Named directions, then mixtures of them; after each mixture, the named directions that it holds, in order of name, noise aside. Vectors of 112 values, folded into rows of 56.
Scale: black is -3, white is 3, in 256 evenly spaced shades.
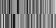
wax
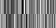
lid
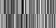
lid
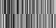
lid, wax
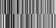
lid, wax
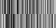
lid, wax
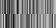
lid, wax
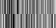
lid, wax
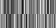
lid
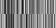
lid, wax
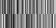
lid, wax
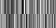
lid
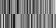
wax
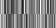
lid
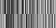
lid, wax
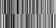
lid, wax
